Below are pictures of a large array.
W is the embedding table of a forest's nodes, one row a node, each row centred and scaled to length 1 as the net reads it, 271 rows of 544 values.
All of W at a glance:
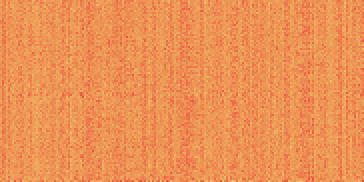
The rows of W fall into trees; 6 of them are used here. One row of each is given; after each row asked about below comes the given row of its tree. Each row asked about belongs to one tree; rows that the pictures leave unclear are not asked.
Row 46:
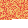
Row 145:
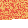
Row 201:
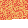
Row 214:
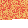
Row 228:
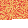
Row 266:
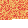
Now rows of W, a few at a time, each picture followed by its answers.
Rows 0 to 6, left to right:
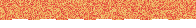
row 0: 46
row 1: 201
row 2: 46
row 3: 46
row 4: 46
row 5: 266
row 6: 266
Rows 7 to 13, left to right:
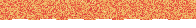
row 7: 46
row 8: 228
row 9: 266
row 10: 145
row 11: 46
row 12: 214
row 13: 214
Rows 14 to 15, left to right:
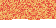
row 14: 214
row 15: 46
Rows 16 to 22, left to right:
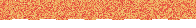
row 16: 201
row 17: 145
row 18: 266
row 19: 266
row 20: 214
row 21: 228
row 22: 46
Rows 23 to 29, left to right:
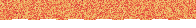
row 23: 145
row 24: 228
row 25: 266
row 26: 214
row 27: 228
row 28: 145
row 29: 46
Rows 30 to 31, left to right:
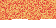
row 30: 46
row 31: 214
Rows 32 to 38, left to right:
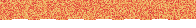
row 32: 145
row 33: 266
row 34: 46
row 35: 214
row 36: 201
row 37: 145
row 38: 214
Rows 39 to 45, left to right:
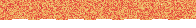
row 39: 46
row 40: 145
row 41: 228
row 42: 46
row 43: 214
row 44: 145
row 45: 145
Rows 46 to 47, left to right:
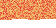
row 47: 228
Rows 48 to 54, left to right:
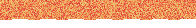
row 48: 266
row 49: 228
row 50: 46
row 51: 145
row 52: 145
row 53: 201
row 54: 201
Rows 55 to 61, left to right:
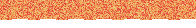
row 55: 228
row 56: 46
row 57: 228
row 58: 214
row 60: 46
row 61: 46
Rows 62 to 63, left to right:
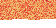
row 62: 228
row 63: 228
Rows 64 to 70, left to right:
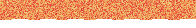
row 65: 228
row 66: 228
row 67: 201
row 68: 46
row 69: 214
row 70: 145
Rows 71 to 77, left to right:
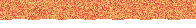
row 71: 214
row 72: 145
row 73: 266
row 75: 214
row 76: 214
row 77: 46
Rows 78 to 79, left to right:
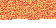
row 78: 228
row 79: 266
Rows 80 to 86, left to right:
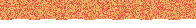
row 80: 228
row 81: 228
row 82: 46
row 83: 266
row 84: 145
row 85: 214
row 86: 214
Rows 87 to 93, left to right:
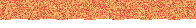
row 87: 214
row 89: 228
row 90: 214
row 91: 145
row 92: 46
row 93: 266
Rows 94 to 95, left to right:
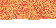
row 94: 228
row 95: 145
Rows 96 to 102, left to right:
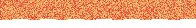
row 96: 201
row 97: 266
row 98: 266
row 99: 228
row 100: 145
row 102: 228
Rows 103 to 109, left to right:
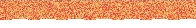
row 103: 46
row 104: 46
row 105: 145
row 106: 266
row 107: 46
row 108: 145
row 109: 145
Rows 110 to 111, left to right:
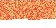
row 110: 228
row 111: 145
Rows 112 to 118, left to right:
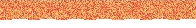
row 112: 46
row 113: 46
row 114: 214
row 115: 214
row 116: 46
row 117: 201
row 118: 46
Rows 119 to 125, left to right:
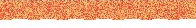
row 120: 46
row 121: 228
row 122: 145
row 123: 214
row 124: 228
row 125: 145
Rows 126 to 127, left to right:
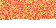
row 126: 214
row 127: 266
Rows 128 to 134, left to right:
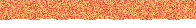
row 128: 214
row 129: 266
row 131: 214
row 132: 228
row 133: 266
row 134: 46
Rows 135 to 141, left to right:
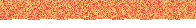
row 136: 145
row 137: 266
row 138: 46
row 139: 46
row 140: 214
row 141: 46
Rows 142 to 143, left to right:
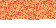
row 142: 46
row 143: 46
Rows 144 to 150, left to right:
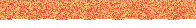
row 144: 46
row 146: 145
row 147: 145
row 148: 266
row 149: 228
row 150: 145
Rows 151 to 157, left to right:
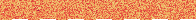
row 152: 145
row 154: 214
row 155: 145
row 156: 145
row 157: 214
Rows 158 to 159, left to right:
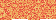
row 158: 46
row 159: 228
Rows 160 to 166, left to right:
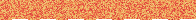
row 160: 266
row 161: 145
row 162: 228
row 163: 145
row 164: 214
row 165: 266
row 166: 145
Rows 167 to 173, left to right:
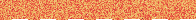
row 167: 201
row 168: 214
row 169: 214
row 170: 145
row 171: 214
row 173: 145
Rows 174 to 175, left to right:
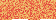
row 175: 214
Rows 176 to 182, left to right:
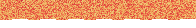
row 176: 214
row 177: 228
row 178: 214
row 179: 228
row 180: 214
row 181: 46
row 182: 145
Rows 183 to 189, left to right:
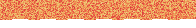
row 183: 214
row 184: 228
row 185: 145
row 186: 145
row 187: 266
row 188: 214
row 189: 145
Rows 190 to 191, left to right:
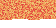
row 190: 214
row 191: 145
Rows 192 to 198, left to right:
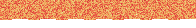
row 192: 46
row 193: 228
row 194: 266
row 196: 228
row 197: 228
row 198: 228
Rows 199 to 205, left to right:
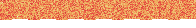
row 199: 145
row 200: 214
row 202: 145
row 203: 266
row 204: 266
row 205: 214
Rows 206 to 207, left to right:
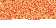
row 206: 145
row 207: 214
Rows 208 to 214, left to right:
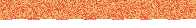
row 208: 214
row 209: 46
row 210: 214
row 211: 201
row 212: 145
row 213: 266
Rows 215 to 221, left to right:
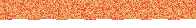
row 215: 46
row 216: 214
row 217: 214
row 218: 266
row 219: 46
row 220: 266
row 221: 46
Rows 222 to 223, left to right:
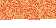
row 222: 214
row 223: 228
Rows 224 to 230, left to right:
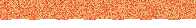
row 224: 266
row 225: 266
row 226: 228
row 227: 214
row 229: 145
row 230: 214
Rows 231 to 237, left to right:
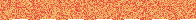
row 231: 214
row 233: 46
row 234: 201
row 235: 46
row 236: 46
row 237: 228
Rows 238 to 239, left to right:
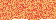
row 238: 214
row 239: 145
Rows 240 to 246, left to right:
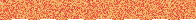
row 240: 145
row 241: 214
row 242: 145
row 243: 145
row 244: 228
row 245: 214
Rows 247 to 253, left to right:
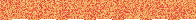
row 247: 214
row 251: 145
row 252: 214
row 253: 145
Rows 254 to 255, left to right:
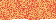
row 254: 266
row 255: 228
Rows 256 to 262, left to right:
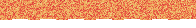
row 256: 46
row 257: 266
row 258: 228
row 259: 145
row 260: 145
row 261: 228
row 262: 201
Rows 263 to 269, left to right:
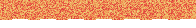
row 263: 214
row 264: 266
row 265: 145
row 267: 266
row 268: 145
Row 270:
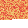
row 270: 46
